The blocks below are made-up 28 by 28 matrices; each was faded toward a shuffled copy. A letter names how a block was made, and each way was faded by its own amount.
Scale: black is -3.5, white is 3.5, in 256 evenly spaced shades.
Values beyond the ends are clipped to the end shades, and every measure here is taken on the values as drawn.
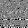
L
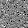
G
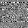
L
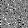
G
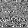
L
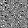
G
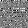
L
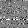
L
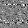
L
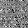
L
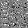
G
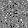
G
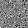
G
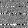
L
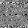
L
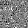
G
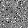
G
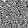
G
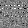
L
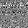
L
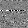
L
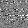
L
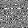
L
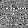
L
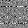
L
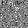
G
